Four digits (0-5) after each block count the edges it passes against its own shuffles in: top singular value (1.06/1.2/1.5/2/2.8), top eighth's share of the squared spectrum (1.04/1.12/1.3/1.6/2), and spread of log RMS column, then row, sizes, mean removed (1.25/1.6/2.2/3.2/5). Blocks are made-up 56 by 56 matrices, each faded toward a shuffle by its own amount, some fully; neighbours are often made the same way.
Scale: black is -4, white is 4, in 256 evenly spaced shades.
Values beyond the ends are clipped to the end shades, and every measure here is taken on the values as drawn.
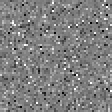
0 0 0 0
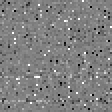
2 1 0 0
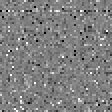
3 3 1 1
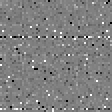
4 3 0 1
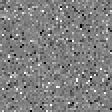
2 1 0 0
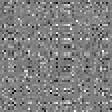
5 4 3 3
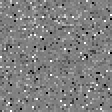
1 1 0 0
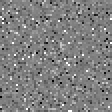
0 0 0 0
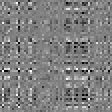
5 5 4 3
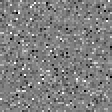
0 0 0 0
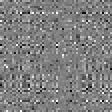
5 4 3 3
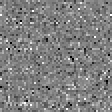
3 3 1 1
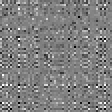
5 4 3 3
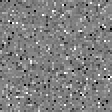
1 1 0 0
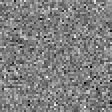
0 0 0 0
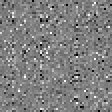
3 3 2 0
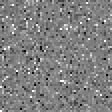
2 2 1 0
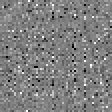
3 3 2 1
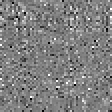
3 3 1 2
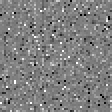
2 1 0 0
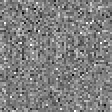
3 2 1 1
